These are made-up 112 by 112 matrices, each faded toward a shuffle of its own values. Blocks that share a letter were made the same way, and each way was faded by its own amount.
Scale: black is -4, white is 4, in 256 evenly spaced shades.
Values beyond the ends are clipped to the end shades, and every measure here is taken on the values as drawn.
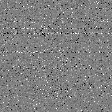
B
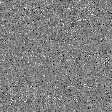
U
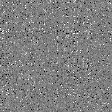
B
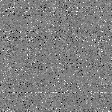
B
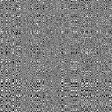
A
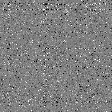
B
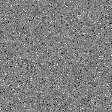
U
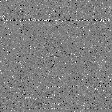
B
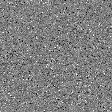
U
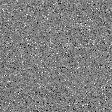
U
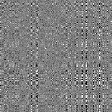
A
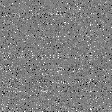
B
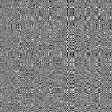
A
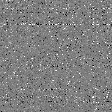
B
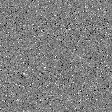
U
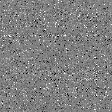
B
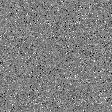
U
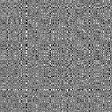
A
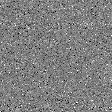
U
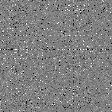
B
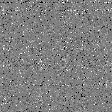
B
